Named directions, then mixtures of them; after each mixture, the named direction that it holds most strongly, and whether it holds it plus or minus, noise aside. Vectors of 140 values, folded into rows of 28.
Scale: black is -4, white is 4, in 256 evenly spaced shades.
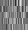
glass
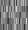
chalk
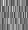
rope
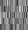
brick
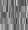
chalk, minus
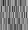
rope, minus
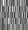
rope, plus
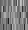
chalk, plus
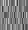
rope, plus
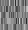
chalk, minus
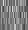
rope, plus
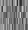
glass, minus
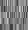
brick, plus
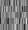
chalk, plus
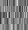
brick, minus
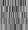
rope, minus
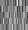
glass, plus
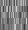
chalk, plus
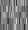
chalk, plus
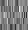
brick, plus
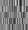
glass, minus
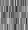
chalk, minus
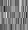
brick, plus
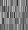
brick, plus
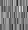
brick, plus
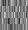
rope, minus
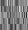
brick, plus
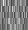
rope, plus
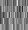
brick, minus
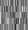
chalk, minus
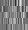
glass, plus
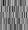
rope, minus
